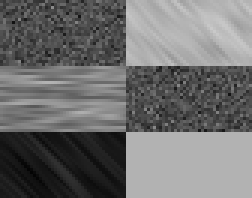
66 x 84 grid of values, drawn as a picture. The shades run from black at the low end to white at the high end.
The table splits into 3 rows of 2 panels. Panel 1,1: low, fine-grained. Panel 1,2: high, slanting down to the right, faint in contrast. Panel 2,1: middling, streaked across. Panel 2,2: low, fine-grained. Panel 3,1: very low, slanting down to the right, faint in contrast. Panel 3,2: high, flat.
